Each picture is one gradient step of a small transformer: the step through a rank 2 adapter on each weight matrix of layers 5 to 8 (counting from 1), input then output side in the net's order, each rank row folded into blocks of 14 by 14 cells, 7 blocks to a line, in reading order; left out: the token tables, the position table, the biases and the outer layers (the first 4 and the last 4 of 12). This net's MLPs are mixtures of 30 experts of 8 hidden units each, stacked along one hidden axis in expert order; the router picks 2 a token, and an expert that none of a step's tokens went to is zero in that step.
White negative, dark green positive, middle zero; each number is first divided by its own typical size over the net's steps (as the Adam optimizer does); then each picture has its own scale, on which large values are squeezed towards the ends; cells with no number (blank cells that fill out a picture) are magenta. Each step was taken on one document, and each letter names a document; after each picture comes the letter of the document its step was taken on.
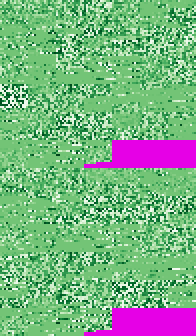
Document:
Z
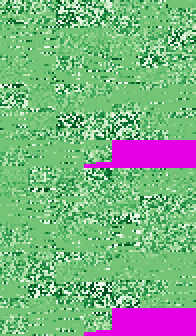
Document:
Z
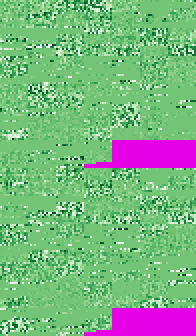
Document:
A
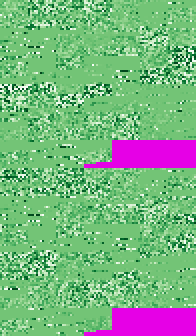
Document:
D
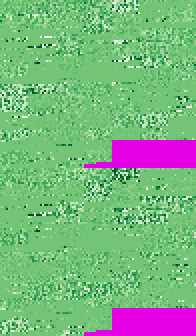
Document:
A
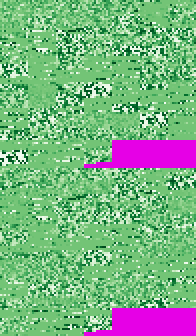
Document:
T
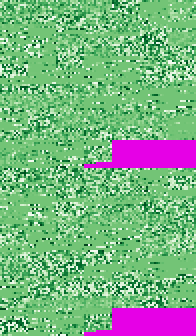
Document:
T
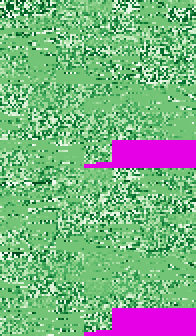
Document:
Z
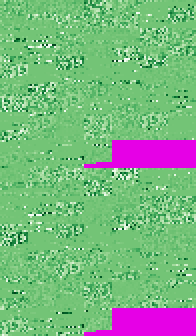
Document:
A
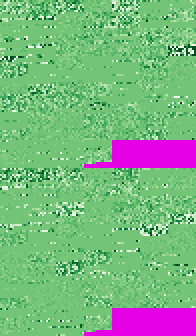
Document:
A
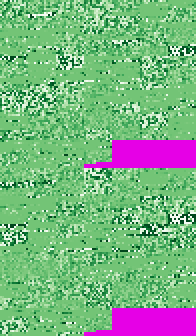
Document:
T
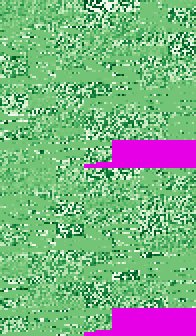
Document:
T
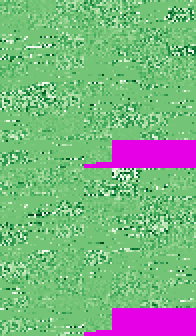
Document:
A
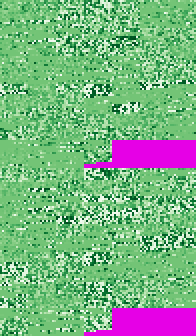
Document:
Z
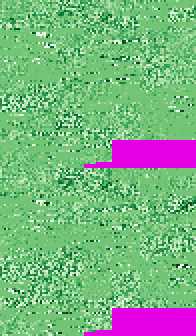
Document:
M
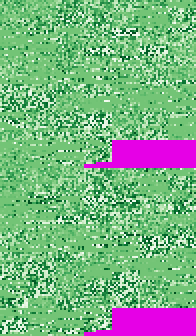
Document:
Z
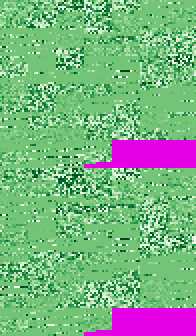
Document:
D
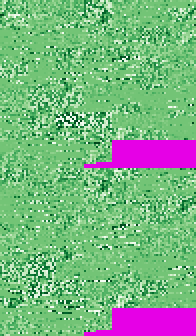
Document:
M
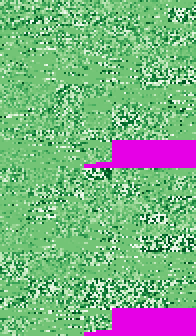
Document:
Z
